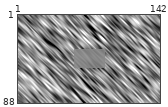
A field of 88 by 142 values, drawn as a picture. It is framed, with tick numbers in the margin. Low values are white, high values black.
Grain: diagonal, down to the right. Slope: none. Calmest part: centre. Odd patch: calmer, in the centre. Odd rows or columns: none.
